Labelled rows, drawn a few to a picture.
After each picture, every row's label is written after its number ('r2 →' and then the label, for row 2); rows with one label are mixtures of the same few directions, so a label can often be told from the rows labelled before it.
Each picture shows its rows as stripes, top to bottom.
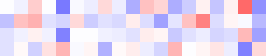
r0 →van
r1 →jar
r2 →van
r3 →van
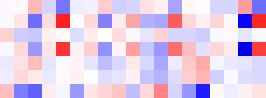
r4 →van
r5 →van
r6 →jar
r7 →van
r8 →jar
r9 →jar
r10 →jar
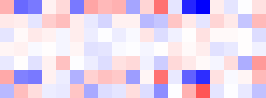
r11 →jar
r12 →van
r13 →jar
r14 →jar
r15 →van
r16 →jar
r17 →jar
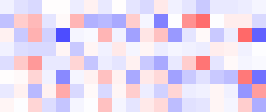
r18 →jar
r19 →jar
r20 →van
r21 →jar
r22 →jar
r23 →van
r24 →van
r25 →van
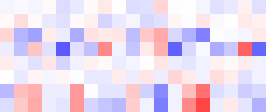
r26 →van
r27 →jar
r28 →jar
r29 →van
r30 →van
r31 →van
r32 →jar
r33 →jar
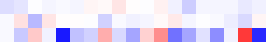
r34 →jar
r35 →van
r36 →van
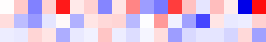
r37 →van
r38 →jar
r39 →van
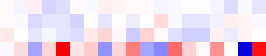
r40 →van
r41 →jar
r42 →jar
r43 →van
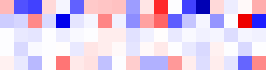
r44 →jar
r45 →van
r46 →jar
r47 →jar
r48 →van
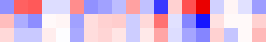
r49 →jar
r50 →jar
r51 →jar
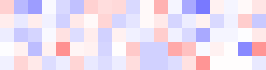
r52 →jar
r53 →van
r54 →jar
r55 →van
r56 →jar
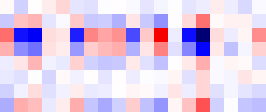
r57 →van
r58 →jar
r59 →jar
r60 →jar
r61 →jar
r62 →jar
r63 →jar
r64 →jar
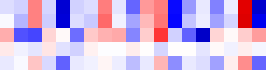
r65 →van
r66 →van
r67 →jar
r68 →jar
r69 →van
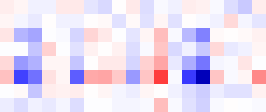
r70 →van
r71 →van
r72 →jar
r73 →jar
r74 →jar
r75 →jar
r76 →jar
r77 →jar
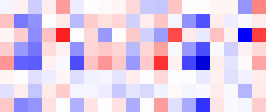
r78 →van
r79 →jar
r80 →van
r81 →jar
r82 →jar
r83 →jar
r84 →van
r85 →jar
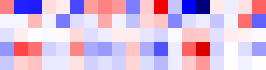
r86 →jar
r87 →van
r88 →jar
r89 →jar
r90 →jar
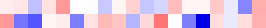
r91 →van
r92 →jar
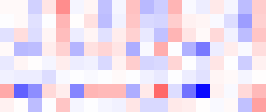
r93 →van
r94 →van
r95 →van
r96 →jar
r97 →van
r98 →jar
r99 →jar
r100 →van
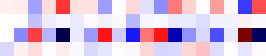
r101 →van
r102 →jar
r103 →van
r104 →jar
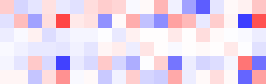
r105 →jar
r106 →van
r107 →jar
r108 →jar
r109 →van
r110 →van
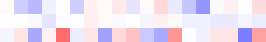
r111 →jar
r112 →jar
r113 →van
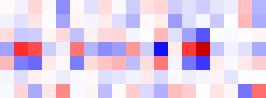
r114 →van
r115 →van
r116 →jar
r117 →jar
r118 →jar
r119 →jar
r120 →van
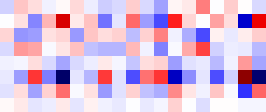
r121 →jar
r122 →van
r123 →jar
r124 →jar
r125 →van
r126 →van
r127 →van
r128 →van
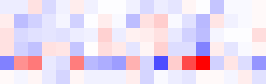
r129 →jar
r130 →jar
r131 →jar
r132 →jar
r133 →jar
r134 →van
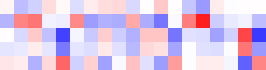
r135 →jar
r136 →jar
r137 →van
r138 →van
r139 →van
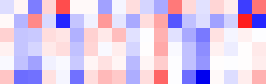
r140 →van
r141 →van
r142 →jar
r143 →jar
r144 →jar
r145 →jar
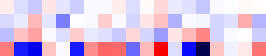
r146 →jar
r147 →van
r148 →jar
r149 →jar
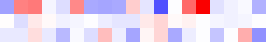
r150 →jar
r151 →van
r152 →van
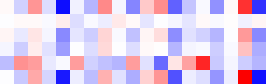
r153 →van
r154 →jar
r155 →van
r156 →van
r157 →jar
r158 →van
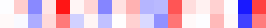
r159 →van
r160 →van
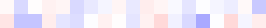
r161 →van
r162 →jar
